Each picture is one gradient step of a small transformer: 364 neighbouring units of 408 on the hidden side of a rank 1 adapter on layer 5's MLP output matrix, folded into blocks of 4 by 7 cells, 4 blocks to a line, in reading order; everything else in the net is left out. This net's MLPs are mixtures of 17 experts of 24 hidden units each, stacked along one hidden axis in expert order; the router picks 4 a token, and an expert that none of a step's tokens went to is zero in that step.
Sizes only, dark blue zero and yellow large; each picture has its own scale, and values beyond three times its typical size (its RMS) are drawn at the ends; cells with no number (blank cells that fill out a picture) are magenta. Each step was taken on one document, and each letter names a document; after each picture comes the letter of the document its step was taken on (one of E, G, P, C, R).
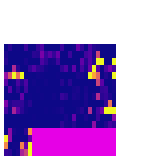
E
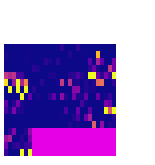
E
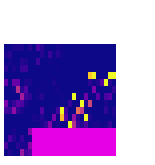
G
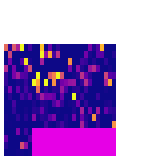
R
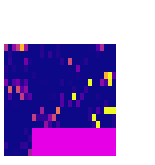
R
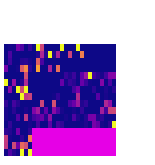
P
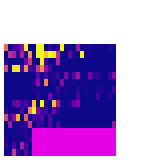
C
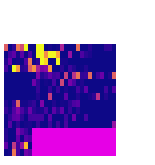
C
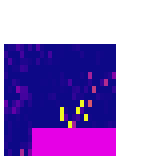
G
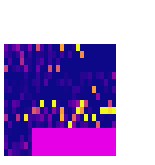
P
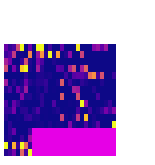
P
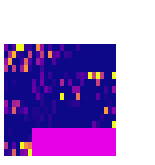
P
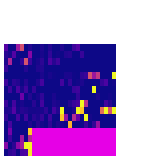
P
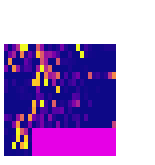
C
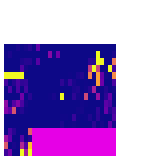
E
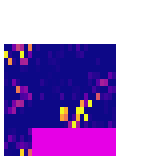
G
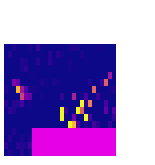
G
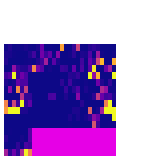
E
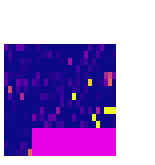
R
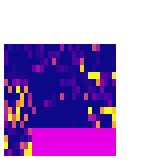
E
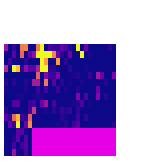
C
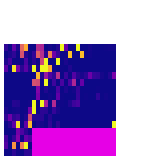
C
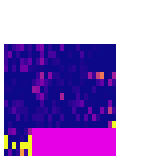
P
